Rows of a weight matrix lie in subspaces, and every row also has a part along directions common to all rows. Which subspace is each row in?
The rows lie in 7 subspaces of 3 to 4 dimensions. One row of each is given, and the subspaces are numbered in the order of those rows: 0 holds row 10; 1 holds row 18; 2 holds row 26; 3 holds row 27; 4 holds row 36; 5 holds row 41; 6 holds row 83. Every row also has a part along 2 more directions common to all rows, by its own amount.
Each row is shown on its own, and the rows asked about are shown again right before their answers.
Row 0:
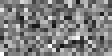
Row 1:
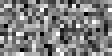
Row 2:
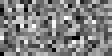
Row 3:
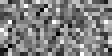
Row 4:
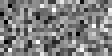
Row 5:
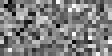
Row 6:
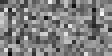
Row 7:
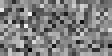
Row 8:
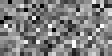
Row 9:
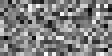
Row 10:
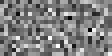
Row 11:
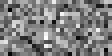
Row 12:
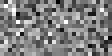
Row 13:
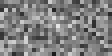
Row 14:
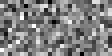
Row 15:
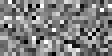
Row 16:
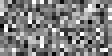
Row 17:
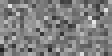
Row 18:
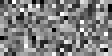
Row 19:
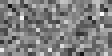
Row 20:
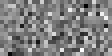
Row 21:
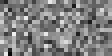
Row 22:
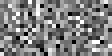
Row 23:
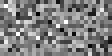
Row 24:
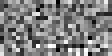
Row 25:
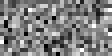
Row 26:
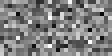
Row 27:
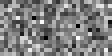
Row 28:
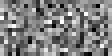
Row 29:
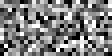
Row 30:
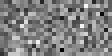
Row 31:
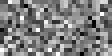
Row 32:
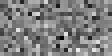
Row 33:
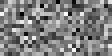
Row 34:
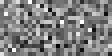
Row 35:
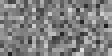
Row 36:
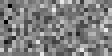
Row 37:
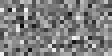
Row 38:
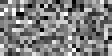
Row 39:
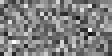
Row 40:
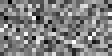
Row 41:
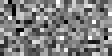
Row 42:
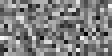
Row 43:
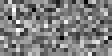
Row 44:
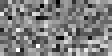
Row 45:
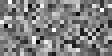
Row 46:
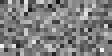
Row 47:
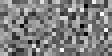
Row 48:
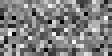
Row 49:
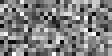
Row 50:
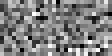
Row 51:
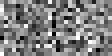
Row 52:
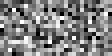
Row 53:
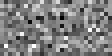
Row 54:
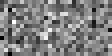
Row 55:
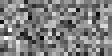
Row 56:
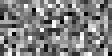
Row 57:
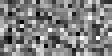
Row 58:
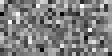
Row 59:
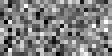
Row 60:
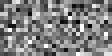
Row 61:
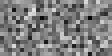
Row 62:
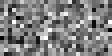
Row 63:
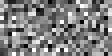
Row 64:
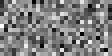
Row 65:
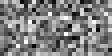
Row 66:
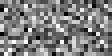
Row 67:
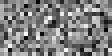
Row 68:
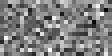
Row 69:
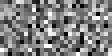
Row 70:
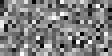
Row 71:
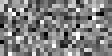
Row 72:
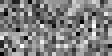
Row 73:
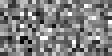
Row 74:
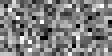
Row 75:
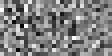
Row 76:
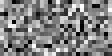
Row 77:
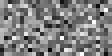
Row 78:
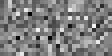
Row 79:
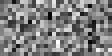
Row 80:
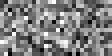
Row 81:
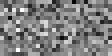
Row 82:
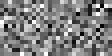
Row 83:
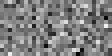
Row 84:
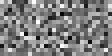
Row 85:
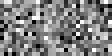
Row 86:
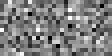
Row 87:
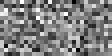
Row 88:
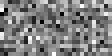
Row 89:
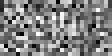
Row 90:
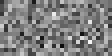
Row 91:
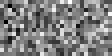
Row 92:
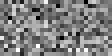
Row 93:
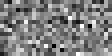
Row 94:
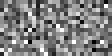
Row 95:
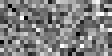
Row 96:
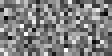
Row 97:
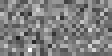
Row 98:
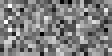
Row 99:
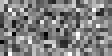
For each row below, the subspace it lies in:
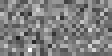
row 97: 2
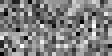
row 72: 0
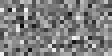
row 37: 2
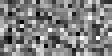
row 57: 3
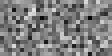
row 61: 5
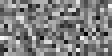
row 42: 1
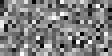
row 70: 1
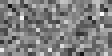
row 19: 4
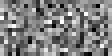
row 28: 6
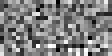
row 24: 5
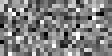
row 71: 3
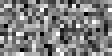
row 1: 4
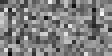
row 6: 3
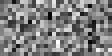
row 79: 2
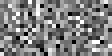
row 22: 0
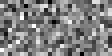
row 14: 4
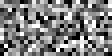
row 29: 2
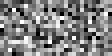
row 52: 0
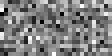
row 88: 0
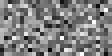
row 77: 4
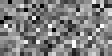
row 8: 1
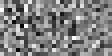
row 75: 2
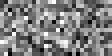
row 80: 3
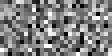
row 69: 6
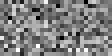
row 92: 5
